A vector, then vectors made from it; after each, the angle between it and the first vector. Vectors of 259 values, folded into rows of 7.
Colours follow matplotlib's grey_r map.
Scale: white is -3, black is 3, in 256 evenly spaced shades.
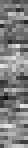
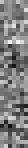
partly opposed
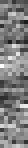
nearly parallel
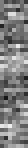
nearly parallel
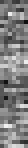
nearly parallel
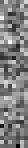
partly opposed
